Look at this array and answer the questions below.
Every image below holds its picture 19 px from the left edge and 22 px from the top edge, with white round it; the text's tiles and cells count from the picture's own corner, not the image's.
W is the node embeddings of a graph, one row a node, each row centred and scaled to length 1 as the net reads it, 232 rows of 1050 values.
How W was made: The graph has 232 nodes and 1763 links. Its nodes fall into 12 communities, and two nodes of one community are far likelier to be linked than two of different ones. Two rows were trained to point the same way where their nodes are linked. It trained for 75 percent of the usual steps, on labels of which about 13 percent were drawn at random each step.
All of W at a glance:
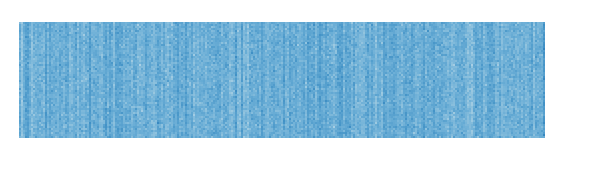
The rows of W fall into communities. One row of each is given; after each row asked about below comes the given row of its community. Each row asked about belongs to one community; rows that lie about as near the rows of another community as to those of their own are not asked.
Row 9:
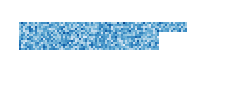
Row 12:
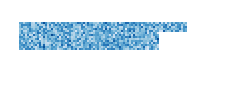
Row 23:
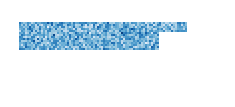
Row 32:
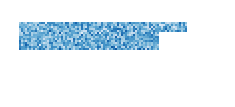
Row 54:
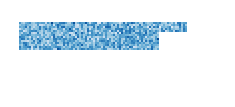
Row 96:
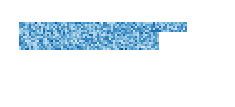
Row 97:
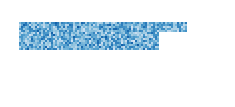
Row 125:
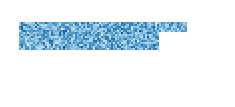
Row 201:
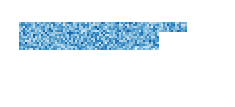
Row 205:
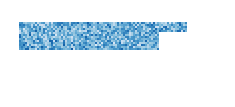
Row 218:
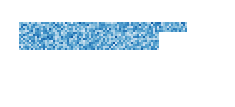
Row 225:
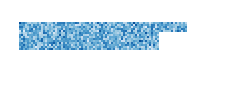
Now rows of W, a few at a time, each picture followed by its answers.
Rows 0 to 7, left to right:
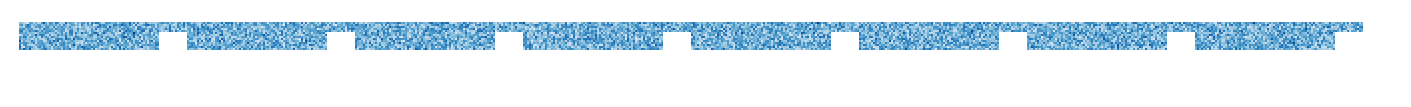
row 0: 23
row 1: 54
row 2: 201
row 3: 96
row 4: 225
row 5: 12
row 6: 32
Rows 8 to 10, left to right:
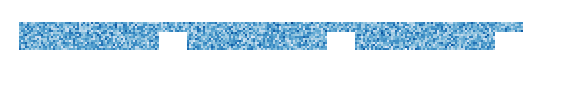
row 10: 225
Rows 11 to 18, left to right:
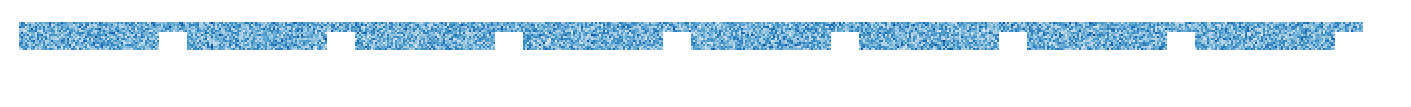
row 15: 225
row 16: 97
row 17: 97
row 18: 97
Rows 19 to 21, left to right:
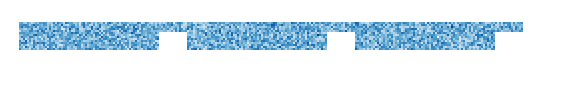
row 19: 201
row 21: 54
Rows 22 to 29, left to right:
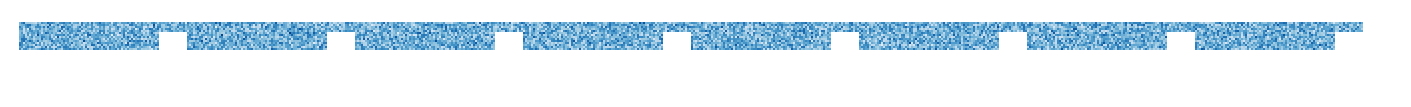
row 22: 125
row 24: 218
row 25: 12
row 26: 12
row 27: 54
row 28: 125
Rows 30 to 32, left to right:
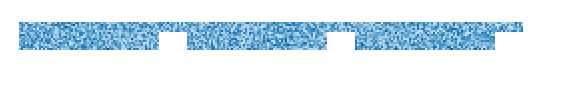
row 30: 97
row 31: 12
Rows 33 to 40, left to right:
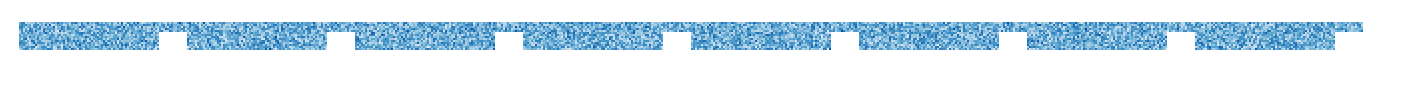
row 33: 225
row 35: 96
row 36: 97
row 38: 201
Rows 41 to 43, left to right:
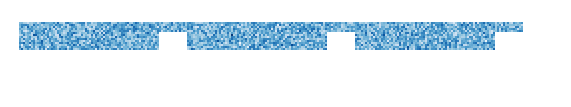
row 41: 218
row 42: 225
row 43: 225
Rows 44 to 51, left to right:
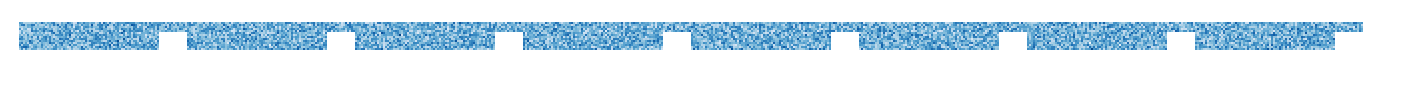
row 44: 9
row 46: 125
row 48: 96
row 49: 96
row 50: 32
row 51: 54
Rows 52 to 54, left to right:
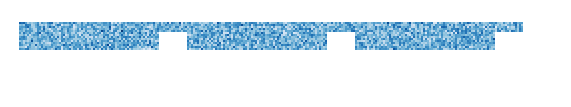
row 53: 32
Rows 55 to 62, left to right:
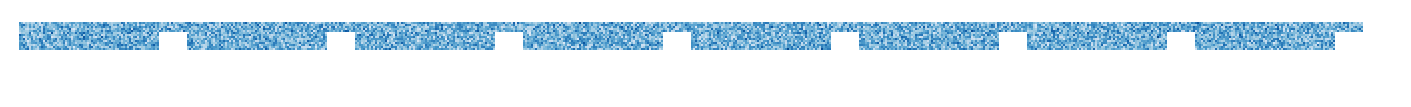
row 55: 96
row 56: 96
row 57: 97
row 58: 218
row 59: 125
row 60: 96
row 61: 225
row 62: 225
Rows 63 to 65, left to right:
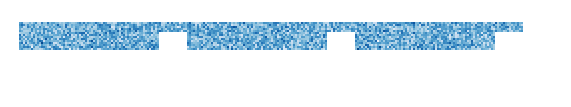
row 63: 218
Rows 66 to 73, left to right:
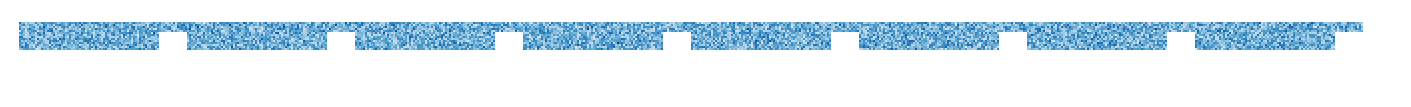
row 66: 23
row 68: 205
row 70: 201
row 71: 32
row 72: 218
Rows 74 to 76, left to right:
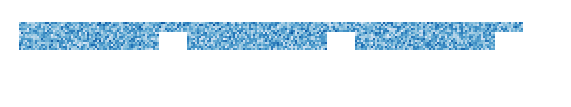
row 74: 125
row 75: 32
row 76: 23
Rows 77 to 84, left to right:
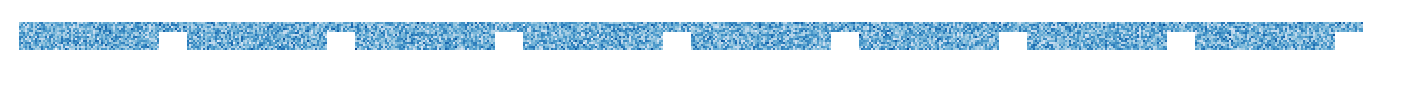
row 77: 12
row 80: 218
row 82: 225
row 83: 9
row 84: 97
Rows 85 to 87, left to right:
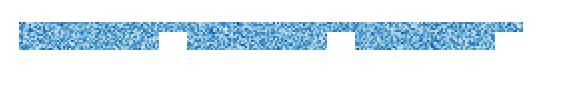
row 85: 225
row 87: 201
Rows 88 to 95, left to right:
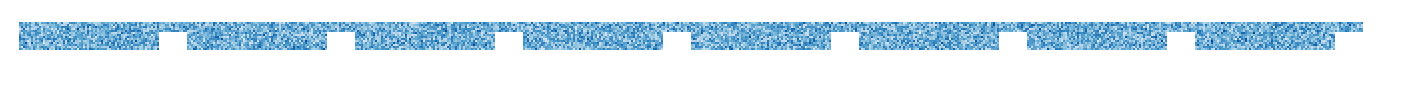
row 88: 96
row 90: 201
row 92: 54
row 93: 9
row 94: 201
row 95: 201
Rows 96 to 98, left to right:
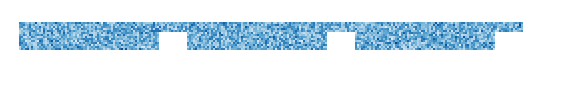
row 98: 9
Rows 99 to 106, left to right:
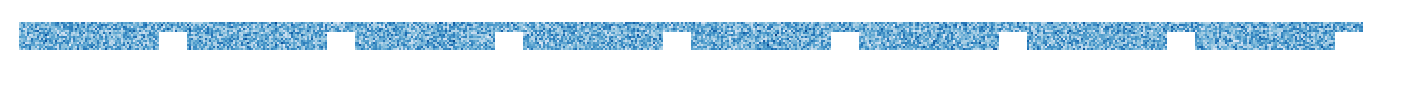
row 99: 97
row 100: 23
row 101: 9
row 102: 97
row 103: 201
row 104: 23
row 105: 12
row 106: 96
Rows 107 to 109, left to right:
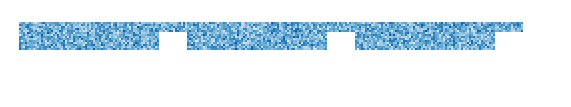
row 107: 23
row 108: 12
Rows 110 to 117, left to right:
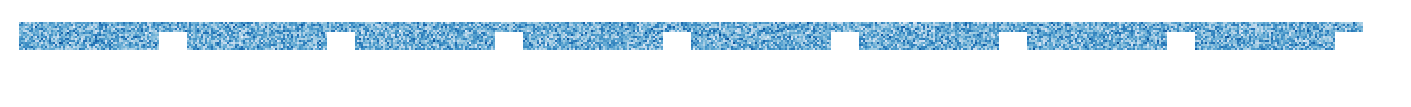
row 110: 9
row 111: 218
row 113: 54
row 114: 201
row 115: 96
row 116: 218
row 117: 12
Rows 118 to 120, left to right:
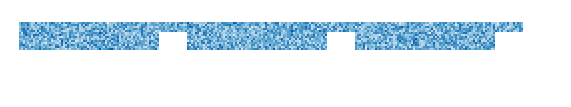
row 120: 9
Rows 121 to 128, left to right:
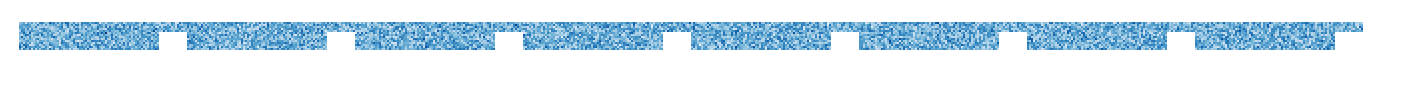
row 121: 201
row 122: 205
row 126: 23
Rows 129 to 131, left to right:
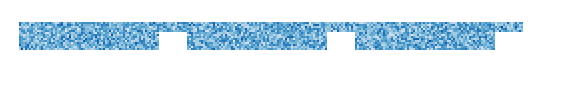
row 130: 12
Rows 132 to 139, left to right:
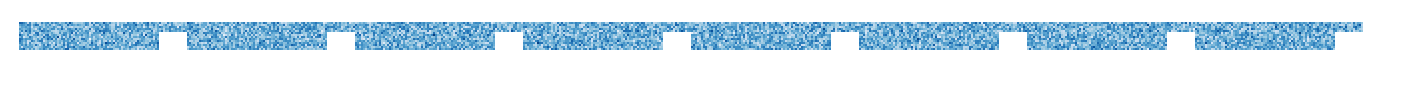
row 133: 225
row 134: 125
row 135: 12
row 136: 23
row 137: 12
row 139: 23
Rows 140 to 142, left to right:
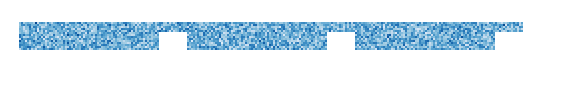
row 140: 205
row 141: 97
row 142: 12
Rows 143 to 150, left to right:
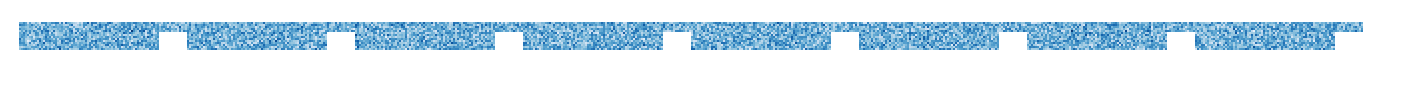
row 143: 225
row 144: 218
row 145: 205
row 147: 9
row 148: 201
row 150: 96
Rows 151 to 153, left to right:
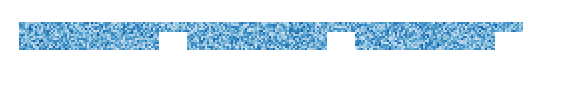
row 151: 225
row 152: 97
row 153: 125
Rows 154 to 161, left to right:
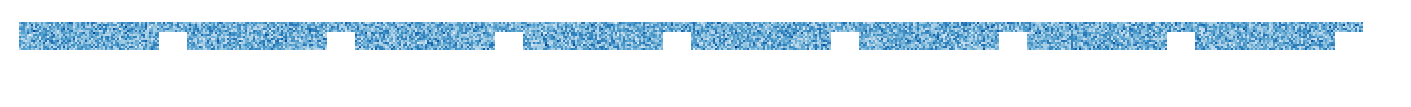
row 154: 97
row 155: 54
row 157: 96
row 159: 54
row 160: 225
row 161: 12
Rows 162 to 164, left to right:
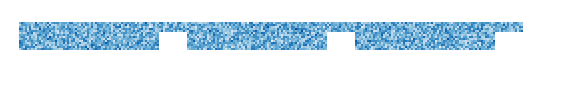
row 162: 225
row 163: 201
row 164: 225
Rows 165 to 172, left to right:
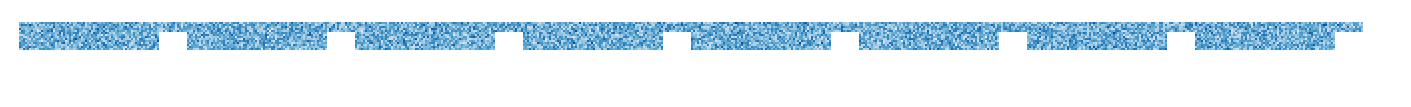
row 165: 201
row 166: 54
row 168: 12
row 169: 23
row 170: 96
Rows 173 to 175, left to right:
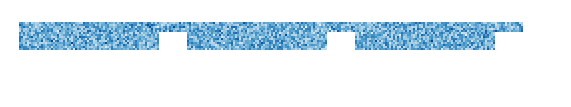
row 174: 97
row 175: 32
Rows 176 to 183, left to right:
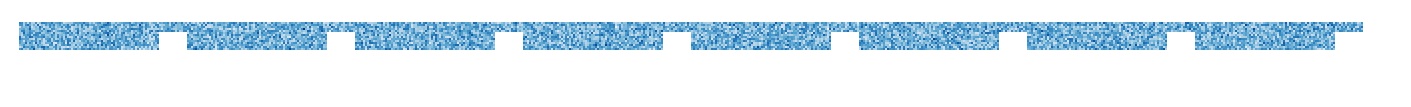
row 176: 32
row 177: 201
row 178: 12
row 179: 218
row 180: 9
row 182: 23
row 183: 12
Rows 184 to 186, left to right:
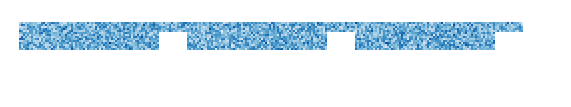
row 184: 9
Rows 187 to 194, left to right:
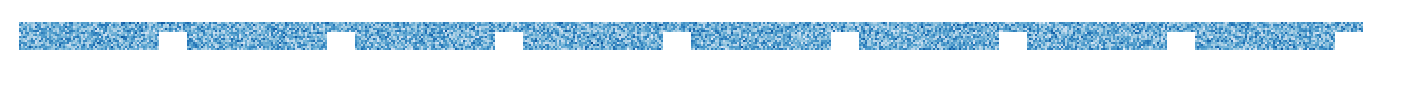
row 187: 97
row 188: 205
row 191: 225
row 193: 225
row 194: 97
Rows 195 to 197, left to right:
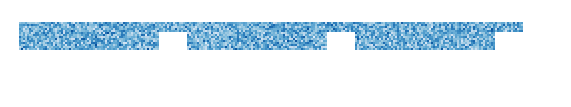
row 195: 218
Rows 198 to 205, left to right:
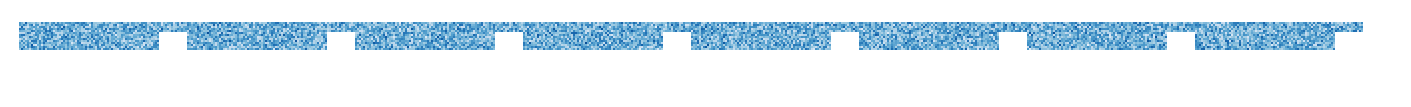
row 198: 97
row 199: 201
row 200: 9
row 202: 201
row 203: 96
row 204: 125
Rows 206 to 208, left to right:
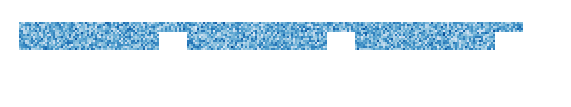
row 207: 205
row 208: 205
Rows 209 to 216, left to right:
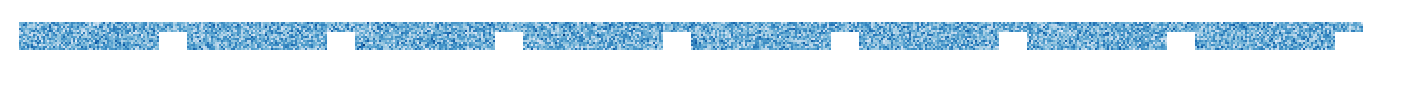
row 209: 9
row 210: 12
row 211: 9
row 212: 54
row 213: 205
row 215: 125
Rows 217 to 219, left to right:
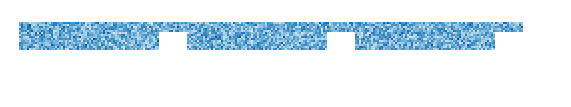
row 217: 97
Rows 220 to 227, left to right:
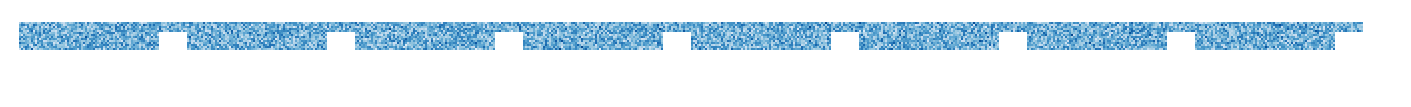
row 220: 218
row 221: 218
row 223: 96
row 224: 12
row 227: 201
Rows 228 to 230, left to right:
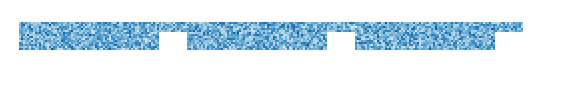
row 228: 9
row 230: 23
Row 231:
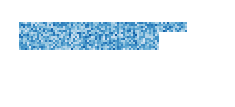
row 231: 205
